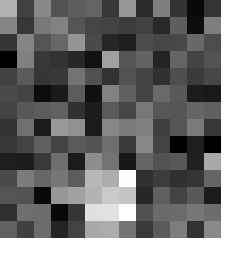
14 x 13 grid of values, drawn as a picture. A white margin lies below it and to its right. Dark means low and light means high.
An odd patch, higher than its surroundings, sits in the bottom middle. The ninth with the highest average is the bottom middle. The bottom middle is the roughest part.
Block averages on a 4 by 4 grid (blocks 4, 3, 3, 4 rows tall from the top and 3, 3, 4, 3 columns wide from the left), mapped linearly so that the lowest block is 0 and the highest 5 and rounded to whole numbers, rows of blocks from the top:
2211
1021
0220
2452
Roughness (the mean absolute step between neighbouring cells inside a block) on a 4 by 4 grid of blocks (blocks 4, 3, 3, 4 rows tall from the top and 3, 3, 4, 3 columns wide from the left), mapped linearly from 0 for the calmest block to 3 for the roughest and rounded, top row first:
2111
0100
1213
1221
